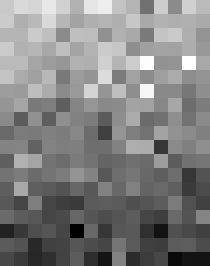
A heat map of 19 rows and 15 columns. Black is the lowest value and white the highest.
Grain: fine. Slope: up to the top. Histogram: bell-shaped. Average level on the scale: 50%.
